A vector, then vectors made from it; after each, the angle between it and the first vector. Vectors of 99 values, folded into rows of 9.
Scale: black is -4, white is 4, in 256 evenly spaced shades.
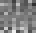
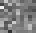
orthogonal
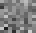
partly opposed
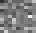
orthogonal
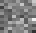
orthogonal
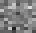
partly opposed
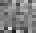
nearly opposite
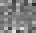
nearly parallel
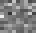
orthogonal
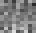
nearly parallel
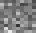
partly aligned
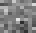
partly opposed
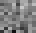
nearly opposite
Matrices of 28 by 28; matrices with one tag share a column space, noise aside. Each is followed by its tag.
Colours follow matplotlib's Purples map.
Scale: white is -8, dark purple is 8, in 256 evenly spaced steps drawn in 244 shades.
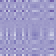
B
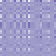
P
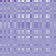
P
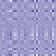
B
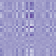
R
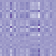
R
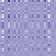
P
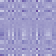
B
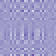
B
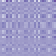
P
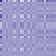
P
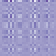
P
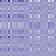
P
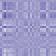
R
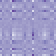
B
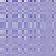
P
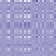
P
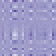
B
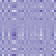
B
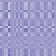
R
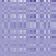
P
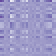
P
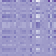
P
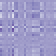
R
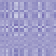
R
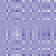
B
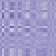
R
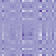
B
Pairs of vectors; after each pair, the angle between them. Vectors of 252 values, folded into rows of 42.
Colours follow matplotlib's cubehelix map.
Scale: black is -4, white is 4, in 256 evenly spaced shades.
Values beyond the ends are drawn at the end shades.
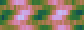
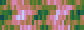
nearly parallel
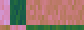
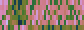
partly aligned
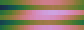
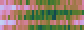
nearly opposite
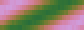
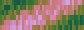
nearly opposite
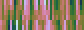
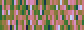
partly opposed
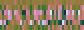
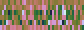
nearly opposite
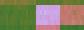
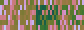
partly opposed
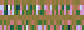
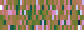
partly aligned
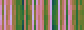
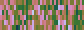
partly aligned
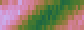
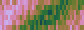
nearly parallel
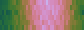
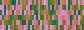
orthogonal
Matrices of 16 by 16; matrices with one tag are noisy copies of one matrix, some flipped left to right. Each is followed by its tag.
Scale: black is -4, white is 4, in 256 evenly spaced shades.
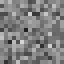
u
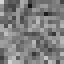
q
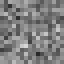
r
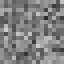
r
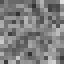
q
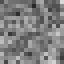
q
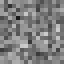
r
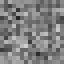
r
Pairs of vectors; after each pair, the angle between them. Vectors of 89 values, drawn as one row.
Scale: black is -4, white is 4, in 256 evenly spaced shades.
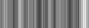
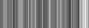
nearly parallel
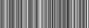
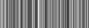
partly aligned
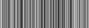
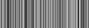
orthogonal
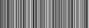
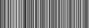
partly aligned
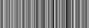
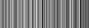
orthogonal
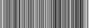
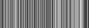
nearly opposite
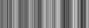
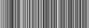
orthogonal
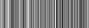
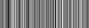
nearly opposite
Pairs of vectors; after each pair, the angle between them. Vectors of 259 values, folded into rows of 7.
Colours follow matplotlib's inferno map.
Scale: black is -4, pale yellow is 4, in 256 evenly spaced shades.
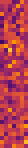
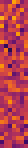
nearly opposite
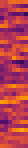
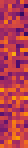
partly aligned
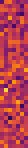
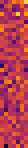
partly opposed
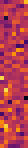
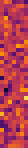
nearly opposite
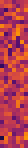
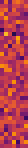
partly opposed
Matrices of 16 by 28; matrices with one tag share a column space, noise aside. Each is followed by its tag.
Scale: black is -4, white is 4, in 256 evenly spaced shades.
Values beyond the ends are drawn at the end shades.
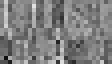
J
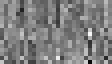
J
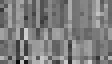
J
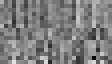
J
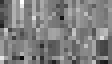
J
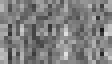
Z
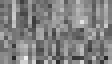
J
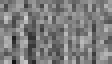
Z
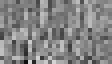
J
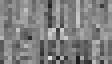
J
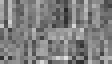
J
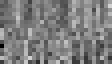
J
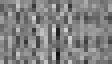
Z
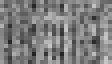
Z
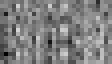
Z
